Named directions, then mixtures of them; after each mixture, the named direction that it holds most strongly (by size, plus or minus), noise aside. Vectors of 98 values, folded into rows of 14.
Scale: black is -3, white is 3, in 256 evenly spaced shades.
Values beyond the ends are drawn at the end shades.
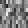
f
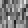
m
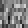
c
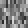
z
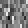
z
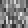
z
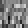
c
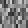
f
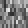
f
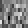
c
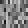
z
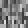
z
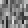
z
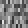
c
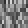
z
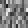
f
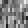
m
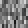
m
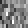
c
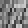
c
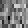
c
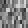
c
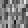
m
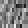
c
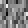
f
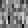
c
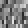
z
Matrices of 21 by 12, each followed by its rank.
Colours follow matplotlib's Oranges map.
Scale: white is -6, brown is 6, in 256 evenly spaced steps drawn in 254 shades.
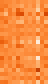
two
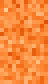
full rank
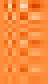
one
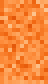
full rank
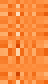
one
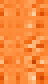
two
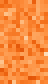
full rank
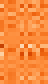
two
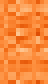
two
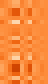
one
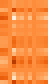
one
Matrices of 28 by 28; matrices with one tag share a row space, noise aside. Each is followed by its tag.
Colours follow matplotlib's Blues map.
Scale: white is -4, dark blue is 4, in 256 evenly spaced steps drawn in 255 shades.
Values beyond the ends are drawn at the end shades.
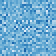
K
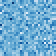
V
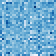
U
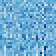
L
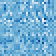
L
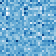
U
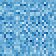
L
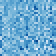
V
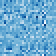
L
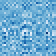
K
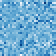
V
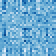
K
